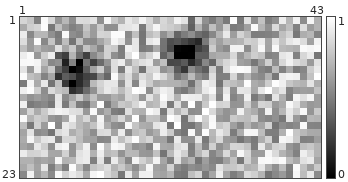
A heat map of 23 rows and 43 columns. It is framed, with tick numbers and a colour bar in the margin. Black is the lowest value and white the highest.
Slope: none. Dips: two. Mirror symmetry: none. Ninth with the lowest average: top middle.
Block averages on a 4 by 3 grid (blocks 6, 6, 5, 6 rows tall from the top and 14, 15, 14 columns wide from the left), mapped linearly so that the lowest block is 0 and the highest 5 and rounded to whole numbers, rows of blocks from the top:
3 0 4 / 0 3 4 / 4 5 3 / 5 3 4
